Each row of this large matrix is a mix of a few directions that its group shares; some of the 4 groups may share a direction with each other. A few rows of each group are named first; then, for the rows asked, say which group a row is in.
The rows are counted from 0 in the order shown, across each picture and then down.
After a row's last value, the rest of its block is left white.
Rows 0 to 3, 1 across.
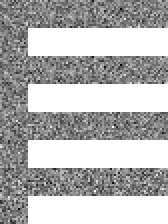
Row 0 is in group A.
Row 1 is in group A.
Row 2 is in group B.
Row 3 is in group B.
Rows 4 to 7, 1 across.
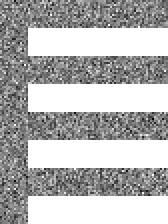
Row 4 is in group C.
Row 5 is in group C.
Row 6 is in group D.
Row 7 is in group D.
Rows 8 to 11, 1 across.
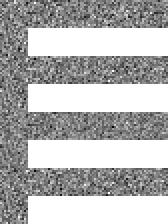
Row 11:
C
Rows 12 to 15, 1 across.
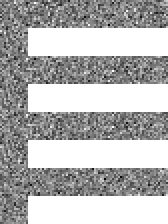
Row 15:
A
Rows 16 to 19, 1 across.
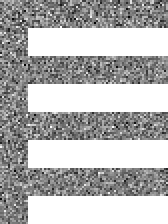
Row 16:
B
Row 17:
C
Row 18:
B
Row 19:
A
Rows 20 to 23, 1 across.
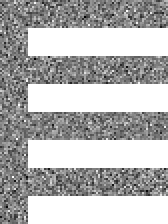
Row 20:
A
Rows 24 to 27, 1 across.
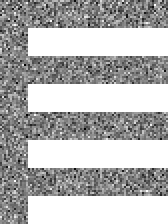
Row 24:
D
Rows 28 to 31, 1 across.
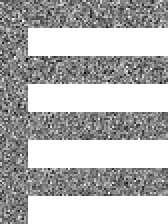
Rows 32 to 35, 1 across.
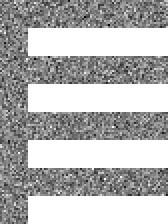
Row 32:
A
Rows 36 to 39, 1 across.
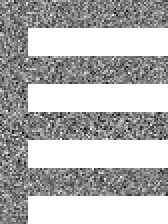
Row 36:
B
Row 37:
C
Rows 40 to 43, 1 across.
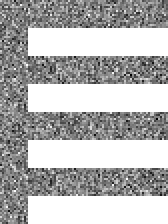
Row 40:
C
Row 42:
B
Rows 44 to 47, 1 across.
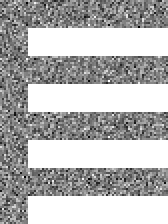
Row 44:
D
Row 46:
A
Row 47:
C
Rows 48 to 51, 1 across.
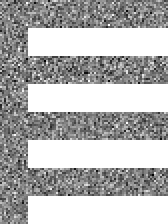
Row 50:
D
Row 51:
D
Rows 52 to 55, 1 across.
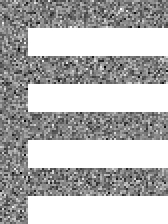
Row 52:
A
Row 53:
A
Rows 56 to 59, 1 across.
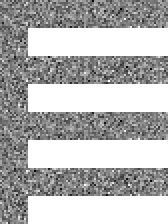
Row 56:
A
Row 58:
A
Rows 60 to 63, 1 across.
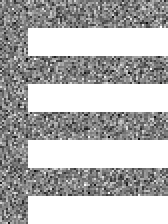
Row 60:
D
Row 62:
D
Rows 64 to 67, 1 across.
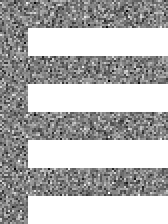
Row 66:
B
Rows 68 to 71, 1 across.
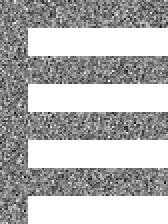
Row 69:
C
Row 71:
C
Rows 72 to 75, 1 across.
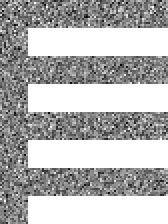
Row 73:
A
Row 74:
D
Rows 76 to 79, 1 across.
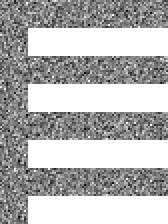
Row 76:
B
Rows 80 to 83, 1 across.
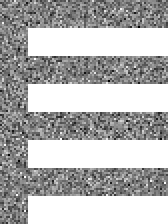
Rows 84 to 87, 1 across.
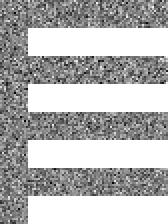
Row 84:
D
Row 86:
C
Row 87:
B
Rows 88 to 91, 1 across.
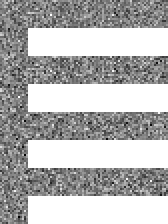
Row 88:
B
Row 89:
B
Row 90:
C
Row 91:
D
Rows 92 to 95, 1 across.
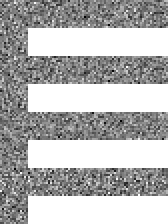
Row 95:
C
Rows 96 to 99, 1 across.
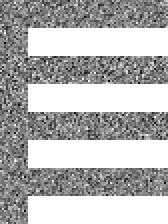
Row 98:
D
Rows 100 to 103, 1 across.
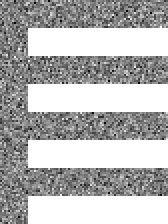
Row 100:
D
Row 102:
A
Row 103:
B
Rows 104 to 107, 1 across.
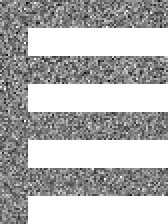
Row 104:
C
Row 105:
A
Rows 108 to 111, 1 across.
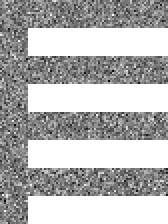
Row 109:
C
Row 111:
A
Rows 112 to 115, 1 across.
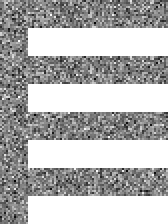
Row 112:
B
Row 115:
D
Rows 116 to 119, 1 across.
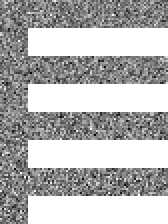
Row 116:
B
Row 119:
C
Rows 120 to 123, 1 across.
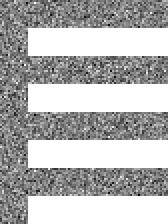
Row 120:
B
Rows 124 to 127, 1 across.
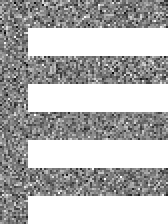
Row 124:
A
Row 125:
D
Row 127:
A
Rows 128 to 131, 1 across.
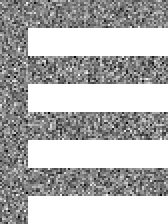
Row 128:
A
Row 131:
B
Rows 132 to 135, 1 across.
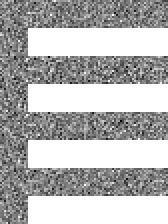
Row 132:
B
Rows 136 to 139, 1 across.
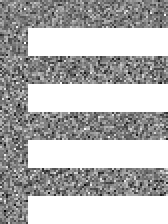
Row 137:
B
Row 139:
A
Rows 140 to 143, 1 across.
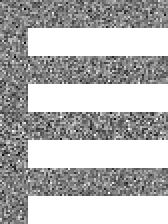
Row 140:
C
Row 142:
B
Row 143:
C
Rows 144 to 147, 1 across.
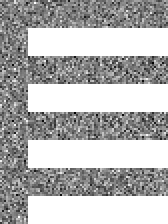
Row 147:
B
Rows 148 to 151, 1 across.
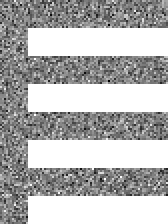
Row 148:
C
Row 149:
A
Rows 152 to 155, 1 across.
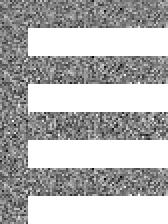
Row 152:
A
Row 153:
A
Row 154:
D
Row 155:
A
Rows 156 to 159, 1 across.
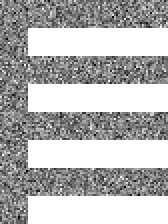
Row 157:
C
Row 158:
B
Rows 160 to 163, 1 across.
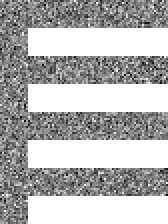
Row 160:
D
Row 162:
C
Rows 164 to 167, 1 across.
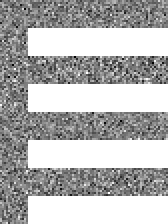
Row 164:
C
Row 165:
D
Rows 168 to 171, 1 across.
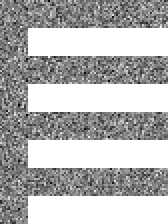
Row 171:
B
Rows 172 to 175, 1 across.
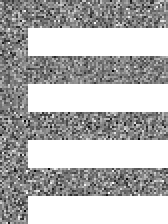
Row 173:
B
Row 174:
C
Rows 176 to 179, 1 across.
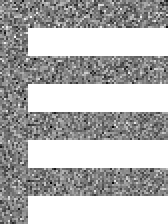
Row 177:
C
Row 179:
B
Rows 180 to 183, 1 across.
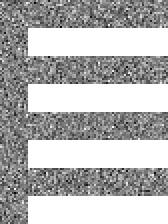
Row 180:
B
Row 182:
B
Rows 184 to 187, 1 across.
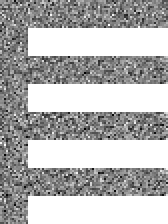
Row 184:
C
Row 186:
A
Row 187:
A
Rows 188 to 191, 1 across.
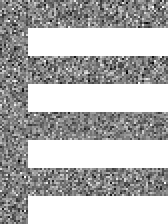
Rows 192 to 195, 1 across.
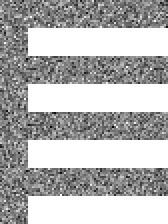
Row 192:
A
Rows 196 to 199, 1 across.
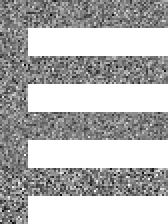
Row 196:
B
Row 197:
C
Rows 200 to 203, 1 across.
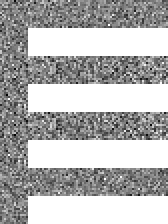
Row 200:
C
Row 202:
D
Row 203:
A
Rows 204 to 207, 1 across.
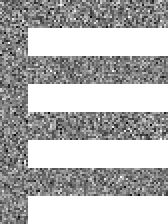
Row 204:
B
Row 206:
D
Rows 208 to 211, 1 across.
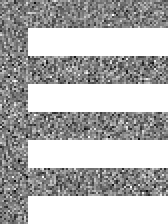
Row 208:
B
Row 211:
D
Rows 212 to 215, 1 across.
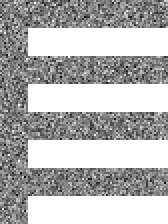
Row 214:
B
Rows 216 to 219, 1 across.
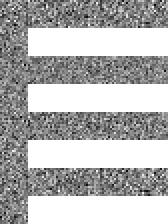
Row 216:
D
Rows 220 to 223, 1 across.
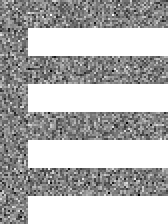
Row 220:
B
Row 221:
B
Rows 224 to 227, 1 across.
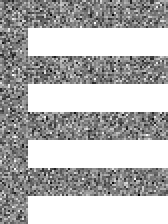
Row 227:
C
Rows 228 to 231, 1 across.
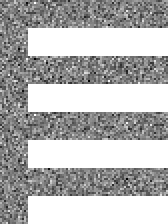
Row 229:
D
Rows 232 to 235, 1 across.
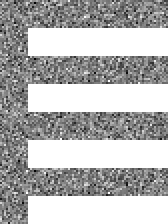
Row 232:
A
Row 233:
D
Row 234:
B
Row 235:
D
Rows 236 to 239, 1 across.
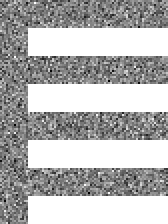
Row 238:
D
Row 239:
A
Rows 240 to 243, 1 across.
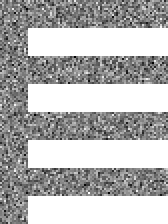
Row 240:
D
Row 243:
A
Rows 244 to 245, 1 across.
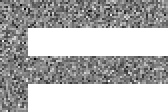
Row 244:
C
